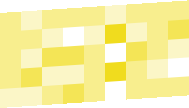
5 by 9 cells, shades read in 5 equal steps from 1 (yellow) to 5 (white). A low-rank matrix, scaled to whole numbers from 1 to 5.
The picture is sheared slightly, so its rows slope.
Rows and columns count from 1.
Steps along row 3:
up down same up up down up up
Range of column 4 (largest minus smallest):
3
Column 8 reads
3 3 3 4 3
